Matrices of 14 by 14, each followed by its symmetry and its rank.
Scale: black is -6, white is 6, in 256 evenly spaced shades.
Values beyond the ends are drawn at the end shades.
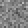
neither, full rank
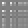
symmetric, rank one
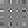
symmetric, rank one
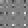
symmetric, rank one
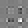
symmetric, rank one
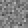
antisymmetric, full rank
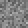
neither, full rank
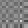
symmetric, rank one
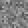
antisymmetric, full rank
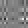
neither, rank one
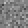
antisymmetric, full rank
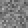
neither, full rank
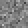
antisymmetric, full rank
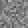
neither, full rank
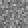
neither, full rank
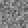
neither, full rank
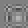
symmetric, rank one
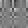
neither, rank one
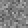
neither, full rank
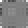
symmetric, rank one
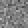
antisymmetric, full rank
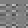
neither, rank one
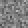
antisymmetric, full rank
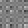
symmetric, rank one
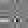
neither, rank one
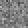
antisymmetric, full rank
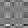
neither, rank one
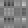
neither, rank one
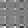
neither, rank one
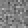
antisymmetric, full rank
